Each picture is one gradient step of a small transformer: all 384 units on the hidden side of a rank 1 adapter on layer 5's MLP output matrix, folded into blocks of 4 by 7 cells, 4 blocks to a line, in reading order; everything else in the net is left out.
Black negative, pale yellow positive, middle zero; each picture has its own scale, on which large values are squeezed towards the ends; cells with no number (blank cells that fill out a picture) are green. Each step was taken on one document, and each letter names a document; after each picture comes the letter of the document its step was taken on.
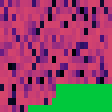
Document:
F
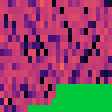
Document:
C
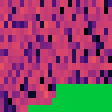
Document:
C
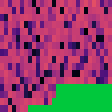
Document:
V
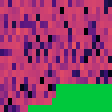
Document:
C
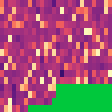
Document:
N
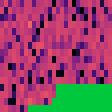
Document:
F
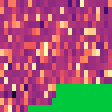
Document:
N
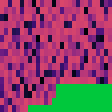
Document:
V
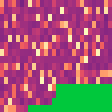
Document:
N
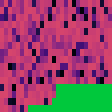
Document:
F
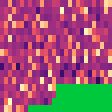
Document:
C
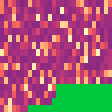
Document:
N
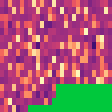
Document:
V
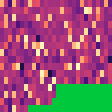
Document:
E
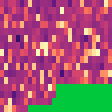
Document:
N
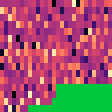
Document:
E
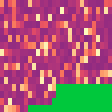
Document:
N
